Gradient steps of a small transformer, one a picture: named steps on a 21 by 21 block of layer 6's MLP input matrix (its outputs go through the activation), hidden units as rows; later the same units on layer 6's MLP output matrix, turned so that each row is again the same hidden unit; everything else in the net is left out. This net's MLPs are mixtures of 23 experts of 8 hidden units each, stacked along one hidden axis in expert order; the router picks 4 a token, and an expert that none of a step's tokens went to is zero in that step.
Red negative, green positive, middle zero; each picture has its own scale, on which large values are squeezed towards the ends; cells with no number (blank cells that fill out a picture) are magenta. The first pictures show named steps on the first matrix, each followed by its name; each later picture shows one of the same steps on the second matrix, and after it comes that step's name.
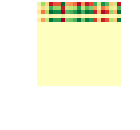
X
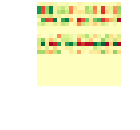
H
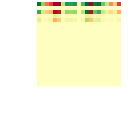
X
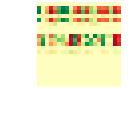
H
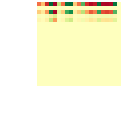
X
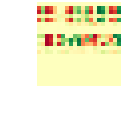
H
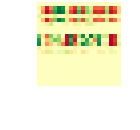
H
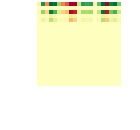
X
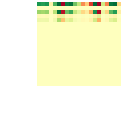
X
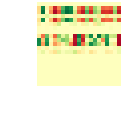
H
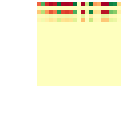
X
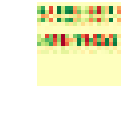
H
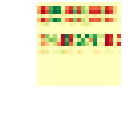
H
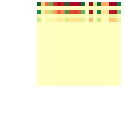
X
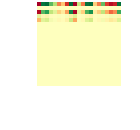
X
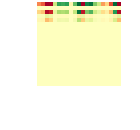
X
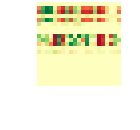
H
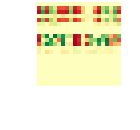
H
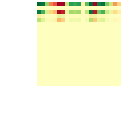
X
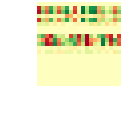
H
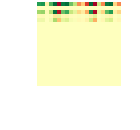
X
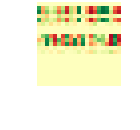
H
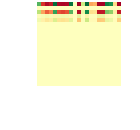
X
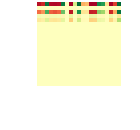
X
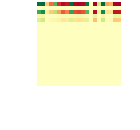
X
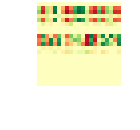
H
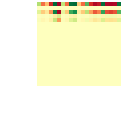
X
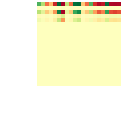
X
